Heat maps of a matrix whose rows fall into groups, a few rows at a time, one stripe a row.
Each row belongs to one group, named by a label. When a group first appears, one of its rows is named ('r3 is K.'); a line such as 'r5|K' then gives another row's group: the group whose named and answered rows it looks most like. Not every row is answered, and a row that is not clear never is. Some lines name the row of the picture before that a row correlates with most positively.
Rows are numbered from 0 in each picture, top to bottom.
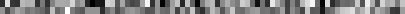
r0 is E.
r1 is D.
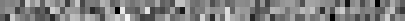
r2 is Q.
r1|E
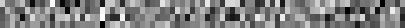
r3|Q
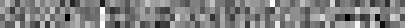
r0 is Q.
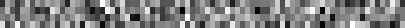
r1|E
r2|E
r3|D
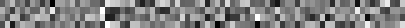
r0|Q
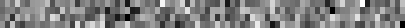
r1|E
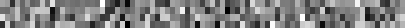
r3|E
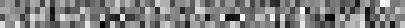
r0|Q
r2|E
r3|D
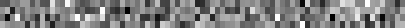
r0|D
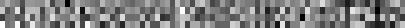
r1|D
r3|D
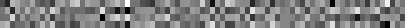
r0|Q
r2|Q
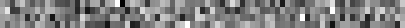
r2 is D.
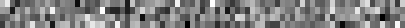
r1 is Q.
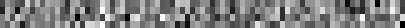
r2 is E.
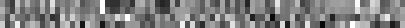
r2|Q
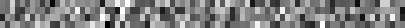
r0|Q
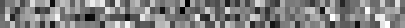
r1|E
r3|Q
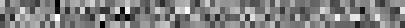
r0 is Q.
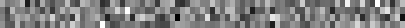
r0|D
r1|Q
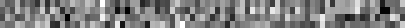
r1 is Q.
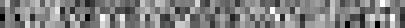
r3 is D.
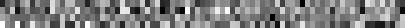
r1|E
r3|D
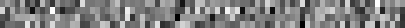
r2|Q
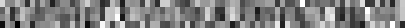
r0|D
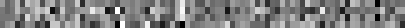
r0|D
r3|E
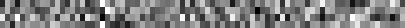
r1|E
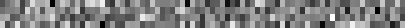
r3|D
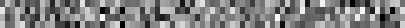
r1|D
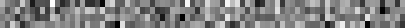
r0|E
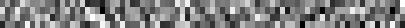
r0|E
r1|D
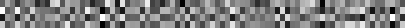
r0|E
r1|D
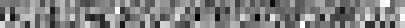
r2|E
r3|D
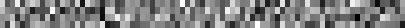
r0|D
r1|E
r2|Q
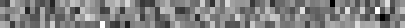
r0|Q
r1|D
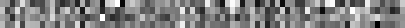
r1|D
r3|D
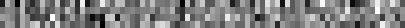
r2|E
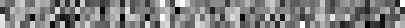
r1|Q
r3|D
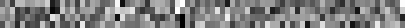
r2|E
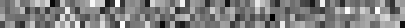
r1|D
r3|E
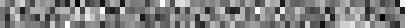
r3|D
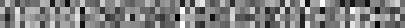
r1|D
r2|Q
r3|D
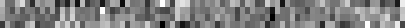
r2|Q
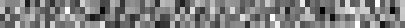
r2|E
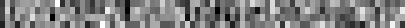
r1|E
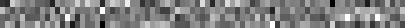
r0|Q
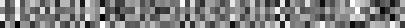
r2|D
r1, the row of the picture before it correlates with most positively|1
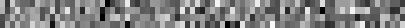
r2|Q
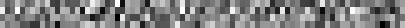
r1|D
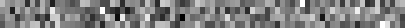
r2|E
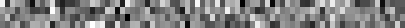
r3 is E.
